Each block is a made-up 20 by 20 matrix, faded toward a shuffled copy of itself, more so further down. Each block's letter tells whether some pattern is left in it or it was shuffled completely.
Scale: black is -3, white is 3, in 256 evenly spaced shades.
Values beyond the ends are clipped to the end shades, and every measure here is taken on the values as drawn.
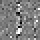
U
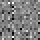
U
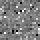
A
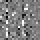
U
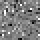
A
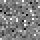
A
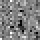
U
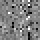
U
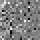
U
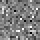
A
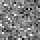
A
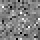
A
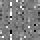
U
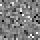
A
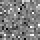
A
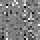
U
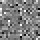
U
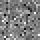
A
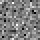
A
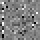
U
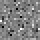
A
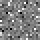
A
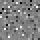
A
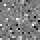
A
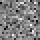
A
